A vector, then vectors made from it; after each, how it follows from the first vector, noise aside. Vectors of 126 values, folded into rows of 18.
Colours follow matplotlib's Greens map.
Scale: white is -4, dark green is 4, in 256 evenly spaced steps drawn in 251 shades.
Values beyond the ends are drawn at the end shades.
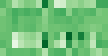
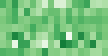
sign-scrambled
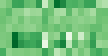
negated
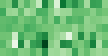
sign-scrambled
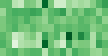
copied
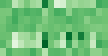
copied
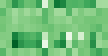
negated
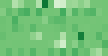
partly zeroed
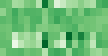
copied
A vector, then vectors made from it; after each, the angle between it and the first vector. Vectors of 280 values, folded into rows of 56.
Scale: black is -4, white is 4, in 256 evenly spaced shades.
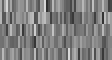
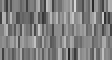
nearly opposite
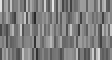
partly aligned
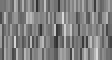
orthogonal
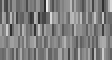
nearly opposite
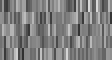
orthogonal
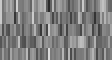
partly aligned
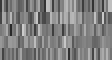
nearly opposite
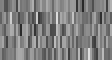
partly opposed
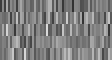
orthogonal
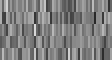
nearly parallel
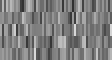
orthogonal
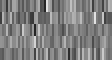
nearly opposite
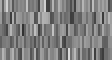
nearly parallel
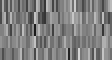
nearly opposite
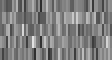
partly opposed
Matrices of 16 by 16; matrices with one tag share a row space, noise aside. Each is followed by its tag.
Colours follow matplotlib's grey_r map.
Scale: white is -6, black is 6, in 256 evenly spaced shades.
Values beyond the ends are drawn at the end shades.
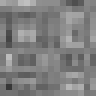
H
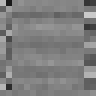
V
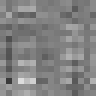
H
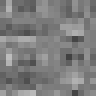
H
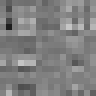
H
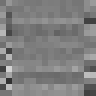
V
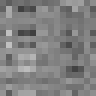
H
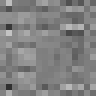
H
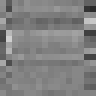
V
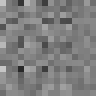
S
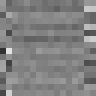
V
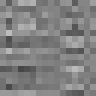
H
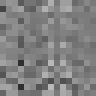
S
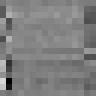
V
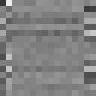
V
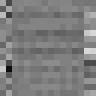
V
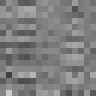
H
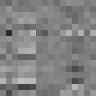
H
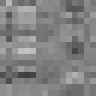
H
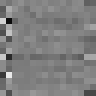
V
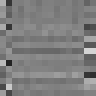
V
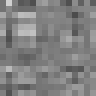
H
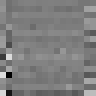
V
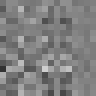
S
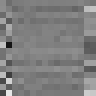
V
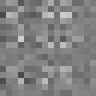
S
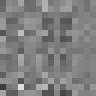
S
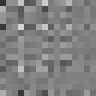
S
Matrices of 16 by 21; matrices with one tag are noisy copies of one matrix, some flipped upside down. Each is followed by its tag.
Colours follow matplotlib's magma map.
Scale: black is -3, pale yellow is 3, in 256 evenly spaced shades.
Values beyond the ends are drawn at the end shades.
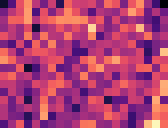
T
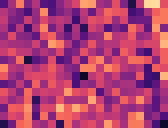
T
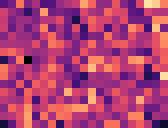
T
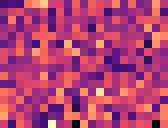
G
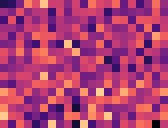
G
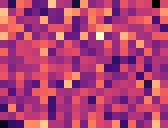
G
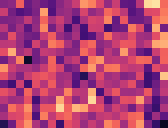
T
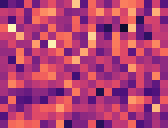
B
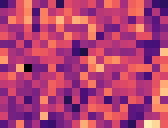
T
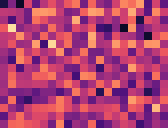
B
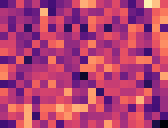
T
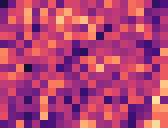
T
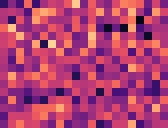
B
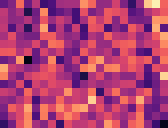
T
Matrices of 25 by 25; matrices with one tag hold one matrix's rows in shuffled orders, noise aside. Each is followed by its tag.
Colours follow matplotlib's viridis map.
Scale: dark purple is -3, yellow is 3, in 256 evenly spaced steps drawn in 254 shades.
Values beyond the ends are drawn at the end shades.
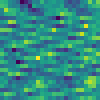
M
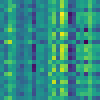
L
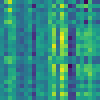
L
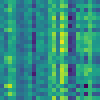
L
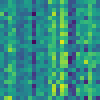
L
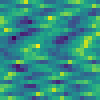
M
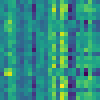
L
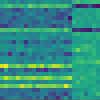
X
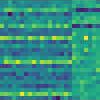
X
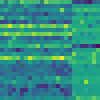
X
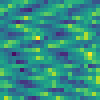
M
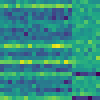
X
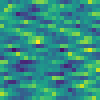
M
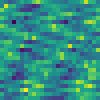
M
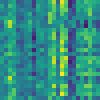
L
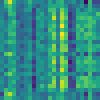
L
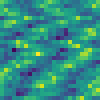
M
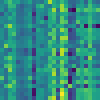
L
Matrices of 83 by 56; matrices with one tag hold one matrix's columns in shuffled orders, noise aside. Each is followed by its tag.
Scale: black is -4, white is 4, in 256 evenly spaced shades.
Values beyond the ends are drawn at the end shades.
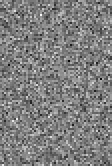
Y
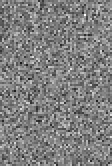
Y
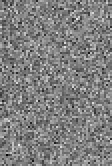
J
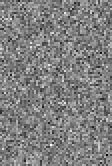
J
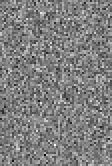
J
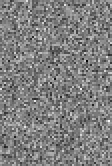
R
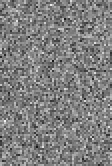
R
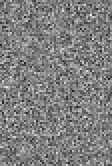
Y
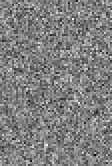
J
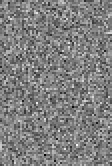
J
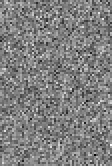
J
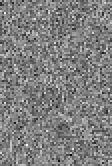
J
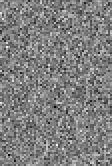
J
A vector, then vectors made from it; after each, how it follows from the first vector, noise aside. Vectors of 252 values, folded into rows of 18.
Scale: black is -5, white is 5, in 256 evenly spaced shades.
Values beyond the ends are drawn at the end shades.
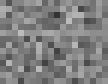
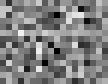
scaled up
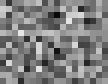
scaled up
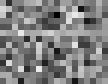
scaled up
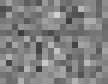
negated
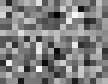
scaled up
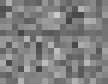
negated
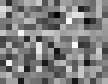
scaled up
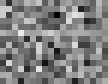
scaled up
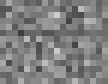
negated
